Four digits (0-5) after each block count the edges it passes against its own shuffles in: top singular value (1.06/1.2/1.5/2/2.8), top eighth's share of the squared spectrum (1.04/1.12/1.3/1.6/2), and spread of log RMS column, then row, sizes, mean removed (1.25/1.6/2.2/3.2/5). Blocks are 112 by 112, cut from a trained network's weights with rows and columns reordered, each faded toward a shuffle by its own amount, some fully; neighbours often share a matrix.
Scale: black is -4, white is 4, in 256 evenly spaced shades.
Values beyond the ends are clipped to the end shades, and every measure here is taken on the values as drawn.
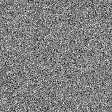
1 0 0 0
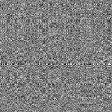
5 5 2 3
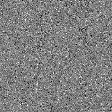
2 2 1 0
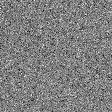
0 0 0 0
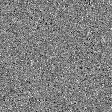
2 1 0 0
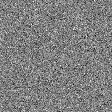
2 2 0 0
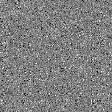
3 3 1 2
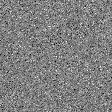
0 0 0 0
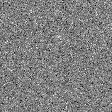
0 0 0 0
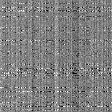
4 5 0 4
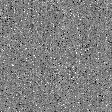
2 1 0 0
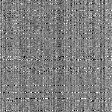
4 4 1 4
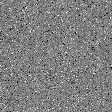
0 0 0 0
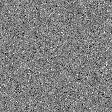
0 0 0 0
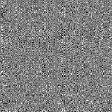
4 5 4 3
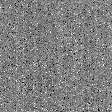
2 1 0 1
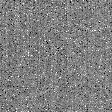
2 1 0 1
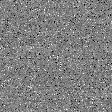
1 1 1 0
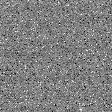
1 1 0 0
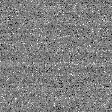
2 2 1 0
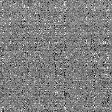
3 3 3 0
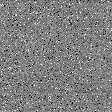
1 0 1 0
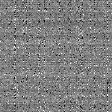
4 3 3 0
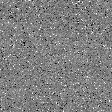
1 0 0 0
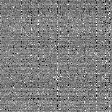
4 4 3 0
